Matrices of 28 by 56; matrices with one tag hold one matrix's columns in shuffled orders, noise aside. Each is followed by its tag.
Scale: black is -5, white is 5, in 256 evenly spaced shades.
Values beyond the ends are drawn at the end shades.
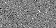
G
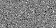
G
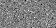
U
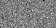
U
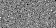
U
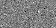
G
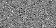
G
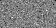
U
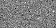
G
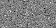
G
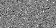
G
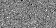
U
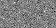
G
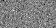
U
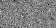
U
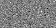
G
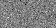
U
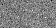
U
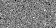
U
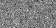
U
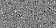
G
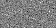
G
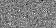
U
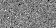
U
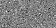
G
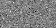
G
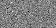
G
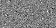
G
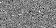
G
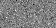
U
